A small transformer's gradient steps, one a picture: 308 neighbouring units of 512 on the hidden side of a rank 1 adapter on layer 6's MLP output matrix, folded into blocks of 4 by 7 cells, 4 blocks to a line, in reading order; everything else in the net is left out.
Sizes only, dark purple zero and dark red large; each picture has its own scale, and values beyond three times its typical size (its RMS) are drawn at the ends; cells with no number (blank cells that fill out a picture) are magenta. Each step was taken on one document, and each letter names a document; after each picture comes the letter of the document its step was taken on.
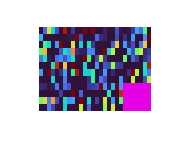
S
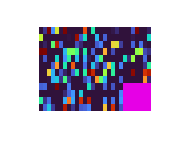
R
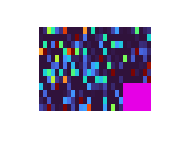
R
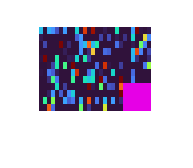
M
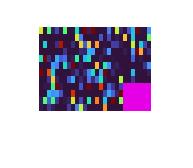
M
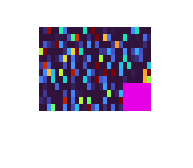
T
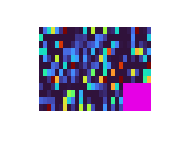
R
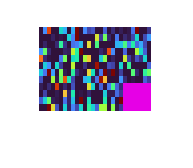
T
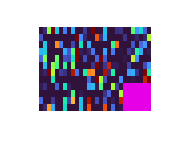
S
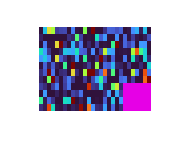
S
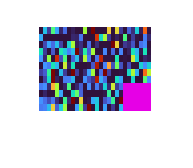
S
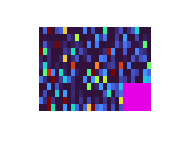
T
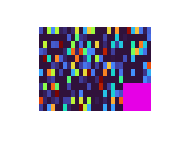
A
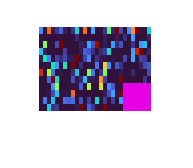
M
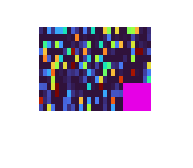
A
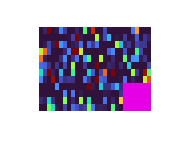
T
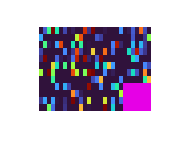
S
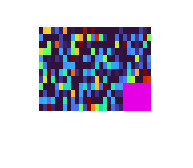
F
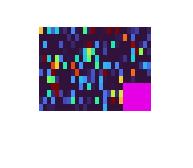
M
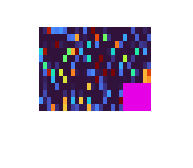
T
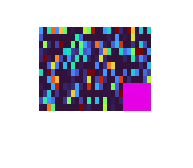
M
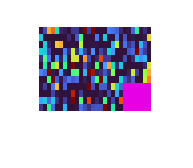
S
